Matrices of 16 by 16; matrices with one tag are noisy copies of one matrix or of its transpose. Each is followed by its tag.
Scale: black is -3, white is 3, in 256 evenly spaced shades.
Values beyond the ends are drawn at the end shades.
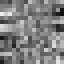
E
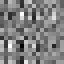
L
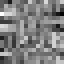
E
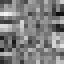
E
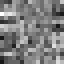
E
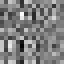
L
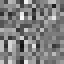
L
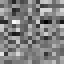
L
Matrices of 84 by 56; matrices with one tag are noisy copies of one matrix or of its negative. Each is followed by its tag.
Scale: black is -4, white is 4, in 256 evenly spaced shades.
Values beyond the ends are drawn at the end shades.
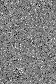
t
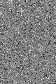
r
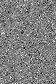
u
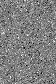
u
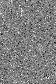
r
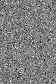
t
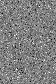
t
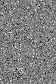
t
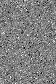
u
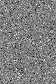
t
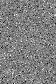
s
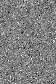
u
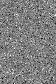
s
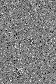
t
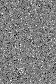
t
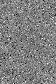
s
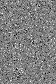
t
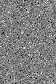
u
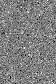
u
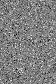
t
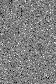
r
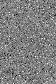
s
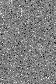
r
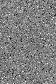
s
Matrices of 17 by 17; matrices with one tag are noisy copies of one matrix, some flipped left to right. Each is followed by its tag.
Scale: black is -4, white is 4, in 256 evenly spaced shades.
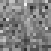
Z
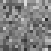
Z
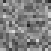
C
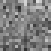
Z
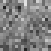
Z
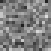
C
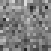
Z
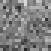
Z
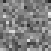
C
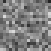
C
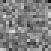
C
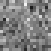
Z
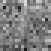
Z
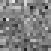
Z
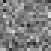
C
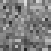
Z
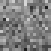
Z
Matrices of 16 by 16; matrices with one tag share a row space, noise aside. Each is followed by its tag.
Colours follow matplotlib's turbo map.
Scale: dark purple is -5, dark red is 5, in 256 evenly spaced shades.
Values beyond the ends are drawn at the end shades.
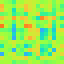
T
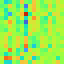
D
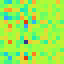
D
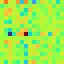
D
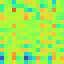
T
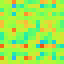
T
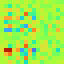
D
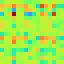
T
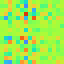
D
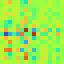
D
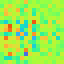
D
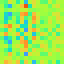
D
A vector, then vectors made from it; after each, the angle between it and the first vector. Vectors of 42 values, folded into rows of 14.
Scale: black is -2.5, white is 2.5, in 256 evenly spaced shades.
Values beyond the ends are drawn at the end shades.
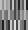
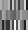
nearly parallel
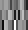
partly aligned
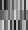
nearly opposite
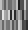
partly aligned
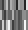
partly opposed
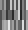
partly opposed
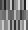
nearly opposite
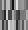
orthogonal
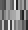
partly opposed
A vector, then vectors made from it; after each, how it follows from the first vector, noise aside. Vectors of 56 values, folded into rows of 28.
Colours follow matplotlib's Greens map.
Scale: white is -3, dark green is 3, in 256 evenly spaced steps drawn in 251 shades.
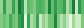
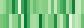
sign-scrambled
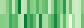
sign-scrambled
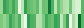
sign-scrambled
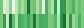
reversed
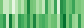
reversed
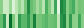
reversed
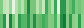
reversed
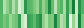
sign-scrambled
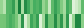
sign-scrambled
